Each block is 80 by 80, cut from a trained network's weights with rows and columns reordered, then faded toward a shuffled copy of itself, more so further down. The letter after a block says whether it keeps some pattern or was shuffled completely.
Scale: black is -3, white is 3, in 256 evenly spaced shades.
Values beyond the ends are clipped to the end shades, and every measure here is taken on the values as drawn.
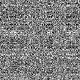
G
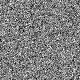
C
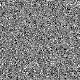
G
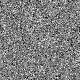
C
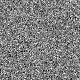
C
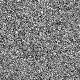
C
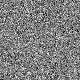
C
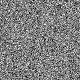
C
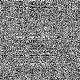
G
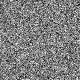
C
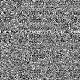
G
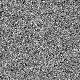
C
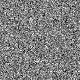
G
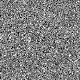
G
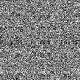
G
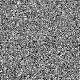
G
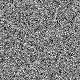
C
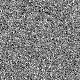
C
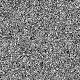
C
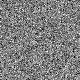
C
